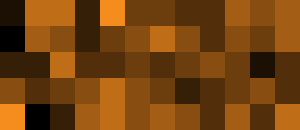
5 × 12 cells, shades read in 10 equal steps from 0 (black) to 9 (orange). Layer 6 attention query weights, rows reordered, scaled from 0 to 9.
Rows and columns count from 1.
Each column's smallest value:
0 0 2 2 3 4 3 2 3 4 1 3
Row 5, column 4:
6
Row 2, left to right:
0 6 5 2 4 5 7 5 3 5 4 6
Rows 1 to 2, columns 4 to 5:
2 9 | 2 4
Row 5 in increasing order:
0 2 3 3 5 5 6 6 6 7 7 9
